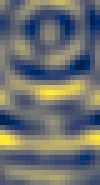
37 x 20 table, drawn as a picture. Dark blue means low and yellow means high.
Stripes: horizontal, repeating 4 times. Rings: centred on the top middle. Average level on the scale: 40%.
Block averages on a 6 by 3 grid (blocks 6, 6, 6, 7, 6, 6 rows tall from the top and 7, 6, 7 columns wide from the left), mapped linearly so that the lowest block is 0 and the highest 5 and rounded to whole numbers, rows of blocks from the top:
110 | 321 | 222 | 252 | 555 | 230
